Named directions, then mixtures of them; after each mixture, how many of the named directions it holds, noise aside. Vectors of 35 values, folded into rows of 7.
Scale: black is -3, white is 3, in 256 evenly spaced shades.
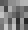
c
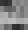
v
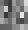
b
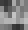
one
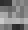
one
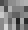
one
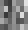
one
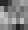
two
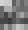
one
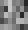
one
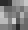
three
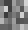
one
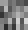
one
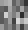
two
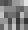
two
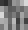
three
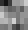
three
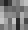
three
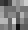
three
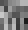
one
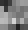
two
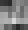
one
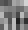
two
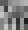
one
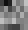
two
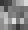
two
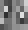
one
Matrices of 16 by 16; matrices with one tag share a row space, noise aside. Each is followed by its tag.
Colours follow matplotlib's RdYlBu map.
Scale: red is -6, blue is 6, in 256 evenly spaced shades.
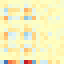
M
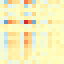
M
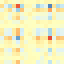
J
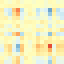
J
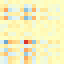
M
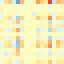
J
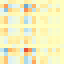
M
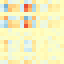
M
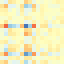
M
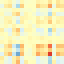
J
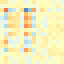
M
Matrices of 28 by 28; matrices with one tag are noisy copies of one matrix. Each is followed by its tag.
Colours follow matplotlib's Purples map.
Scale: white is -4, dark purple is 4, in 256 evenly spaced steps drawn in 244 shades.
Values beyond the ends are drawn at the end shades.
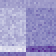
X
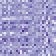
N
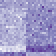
X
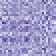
N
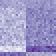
X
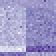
X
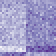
X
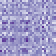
N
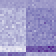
X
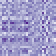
N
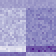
X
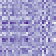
N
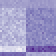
X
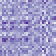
N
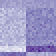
X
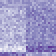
X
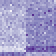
X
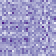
N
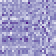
N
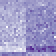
X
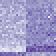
X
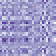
N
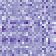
N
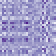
N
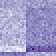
X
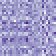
N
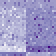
X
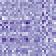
N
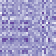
N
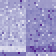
X
